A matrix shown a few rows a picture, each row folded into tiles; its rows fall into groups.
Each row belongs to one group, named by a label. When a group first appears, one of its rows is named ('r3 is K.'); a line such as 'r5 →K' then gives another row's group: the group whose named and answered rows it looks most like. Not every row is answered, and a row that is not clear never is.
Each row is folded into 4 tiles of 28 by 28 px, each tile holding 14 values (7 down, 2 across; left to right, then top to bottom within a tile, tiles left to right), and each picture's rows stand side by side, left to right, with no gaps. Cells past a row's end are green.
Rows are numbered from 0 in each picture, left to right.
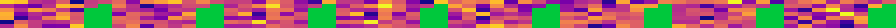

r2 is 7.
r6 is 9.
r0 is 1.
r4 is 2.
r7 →1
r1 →9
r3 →7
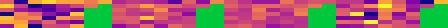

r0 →9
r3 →7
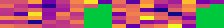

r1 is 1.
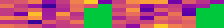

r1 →2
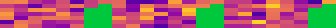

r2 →7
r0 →1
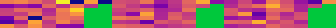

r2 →7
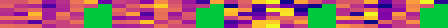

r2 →2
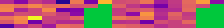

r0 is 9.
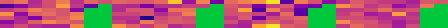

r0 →1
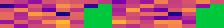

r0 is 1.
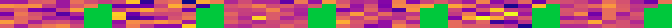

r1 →1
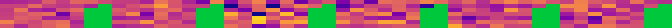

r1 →7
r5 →2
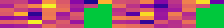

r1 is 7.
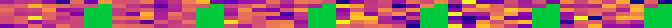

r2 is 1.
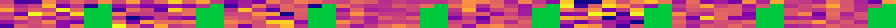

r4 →2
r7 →7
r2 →1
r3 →2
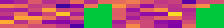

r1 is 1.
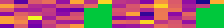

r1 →7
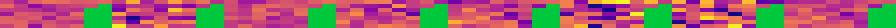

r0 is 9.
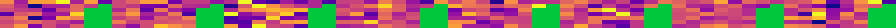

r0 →9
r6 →2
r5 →1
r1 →2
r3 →7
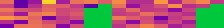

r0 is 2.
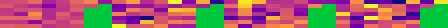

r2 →2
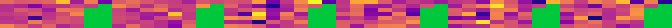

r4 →7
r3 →2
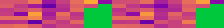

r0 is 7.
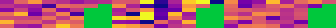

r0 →2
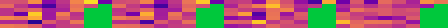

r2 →7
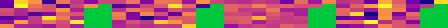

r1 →1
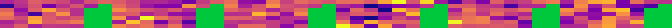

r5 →2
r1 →1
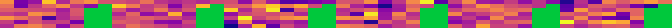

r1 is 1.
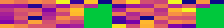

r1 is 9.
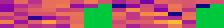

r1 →1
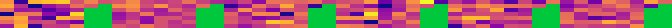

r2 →1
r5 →1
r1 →2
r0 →9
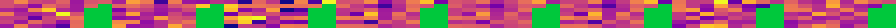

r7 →2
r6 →2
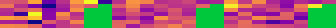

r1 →2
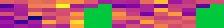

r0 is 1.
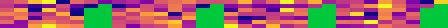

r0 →2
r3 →7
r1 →1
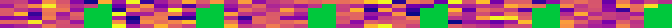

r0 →7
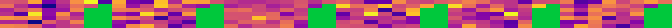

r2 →1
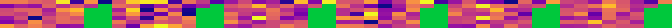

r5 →7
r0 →9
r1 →2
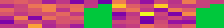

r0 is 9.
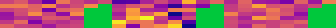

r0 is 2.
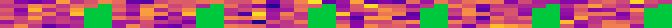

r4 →2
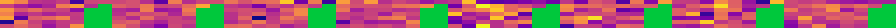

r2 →9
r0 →1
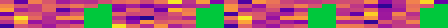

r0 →9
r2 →9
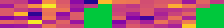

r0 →7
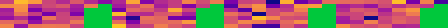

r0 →2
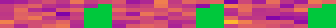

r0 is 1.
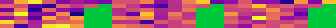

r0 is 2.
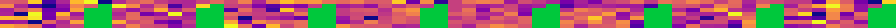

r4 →2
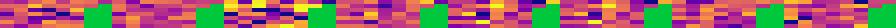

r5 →7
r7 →1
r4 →7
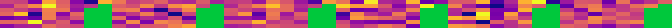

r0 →7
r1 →1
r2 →7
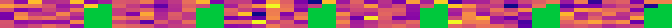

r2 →7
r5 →1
